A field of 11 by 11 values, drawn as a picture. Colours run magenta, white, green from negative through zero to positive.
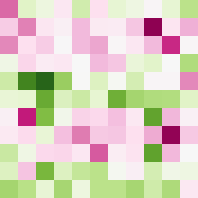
Average level on the scale: 50%. Stripes: horizontal, repeating 2 times. Ninth with the highest average: middle left.
